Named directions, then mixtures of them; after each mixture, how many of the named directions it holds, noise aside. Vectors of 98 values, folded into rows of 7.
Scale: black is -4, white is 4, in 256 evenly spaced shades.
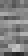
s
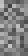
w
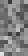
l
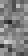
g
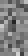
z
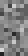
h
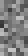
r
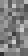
two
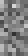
three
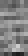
one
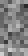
three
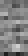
one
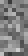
three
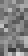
two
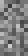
one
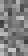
one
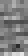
one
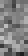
two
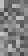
two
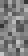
three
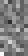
two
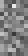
three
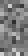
two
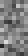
one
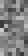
two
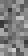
one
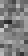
two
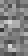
three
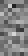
three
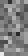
one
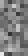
three
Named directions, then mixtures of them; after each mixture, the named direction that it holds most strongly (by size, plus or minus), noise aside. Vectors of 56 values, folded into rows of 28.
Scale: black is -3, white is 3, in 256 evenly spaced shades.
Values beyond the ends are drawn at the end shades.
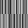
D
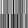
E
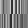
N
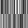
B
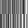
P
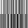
E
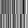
P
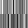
E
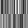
B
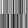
E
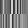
N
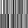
E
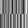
P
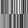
B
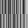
P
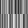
B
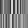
N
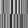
N
